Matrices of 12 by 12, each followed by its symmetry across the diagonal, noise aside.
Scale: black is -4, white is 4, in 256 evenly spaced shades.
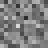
antisymmetric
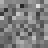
neither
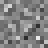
symmetric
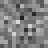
antisymmetric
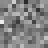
neither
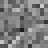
neither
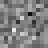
antisymmetric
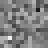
antisymmetric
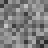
symmetric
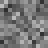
symmetric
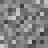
symmetric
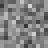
neither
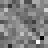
antisymmetric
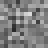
antisymmetric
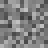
antisymmetric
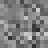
antisymmetric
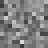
neither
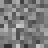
neither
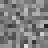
antisymmetric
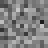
neither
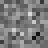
symmetric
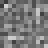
symmetric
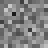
symmetric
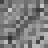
symmetric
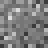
symmetric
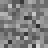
neither
